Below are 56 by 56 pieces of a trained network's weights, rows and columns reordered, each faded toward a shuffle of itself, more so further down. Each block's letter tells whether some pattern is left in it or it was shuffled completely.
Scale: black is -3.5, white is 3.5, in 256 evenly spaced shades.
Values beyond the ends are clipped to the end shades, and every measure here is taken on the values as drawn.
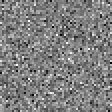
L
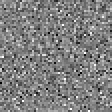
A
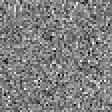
A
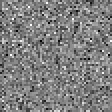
A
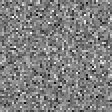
L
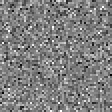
A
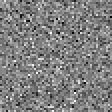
A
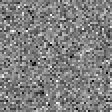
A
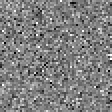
A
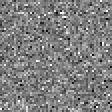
A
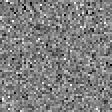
L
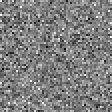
L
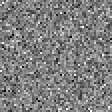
L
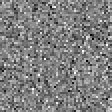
A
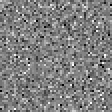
A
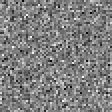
L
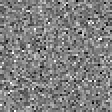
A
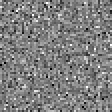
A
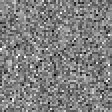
L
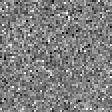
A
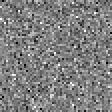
L
